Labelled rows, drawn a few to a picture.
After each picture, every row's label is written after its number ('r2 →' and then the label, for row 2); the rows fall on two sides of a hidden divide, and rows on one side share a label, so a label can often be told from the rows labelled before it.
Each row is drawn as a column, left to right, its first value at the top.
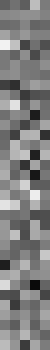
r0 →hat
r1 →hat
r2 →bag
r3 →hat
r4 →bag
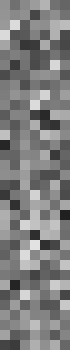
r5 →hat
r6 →bag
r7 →bag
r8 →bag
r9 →hat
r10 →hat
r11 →bag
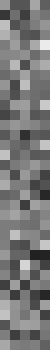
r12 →bag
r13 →hat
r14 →bag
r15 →hat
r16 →hat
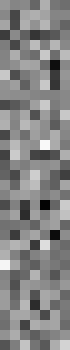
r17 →bag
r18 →bag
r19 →bag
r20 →hat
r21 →bag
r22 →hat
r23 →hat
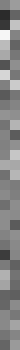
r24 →hat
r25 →bag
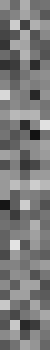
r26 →bag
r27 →bag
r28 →hat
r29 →bag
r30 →bag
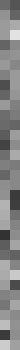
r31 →hat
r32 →bag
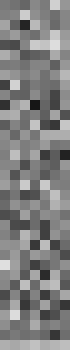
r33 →bag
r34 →bag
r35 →hat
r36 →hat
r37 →hat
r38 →hat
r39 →hat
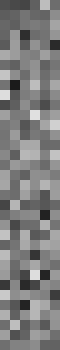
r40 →bag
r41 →hat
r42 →bag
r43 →bag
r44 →bag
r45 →bag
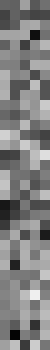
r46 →bag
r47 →hat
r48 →bag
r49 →bag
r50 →bag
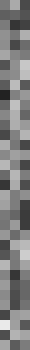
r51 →hat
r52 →bag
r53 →bag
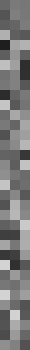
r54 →bag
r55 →hat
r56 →hat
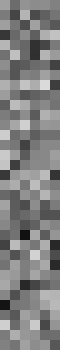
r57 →hat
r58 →bag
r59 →bag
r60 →bag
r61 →bag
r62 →hat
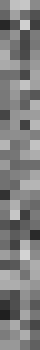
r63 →hat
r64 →hat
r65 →bag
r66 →bag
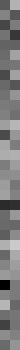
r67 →bag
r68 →bag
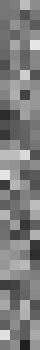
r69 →bag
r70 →bag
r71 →bag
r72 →hat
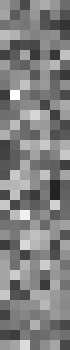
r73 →hat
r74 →bag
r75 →bag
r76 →bag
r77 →bag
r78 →hat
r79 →bag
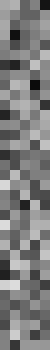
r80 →hat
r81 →bag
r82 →bag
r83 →hat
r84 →bag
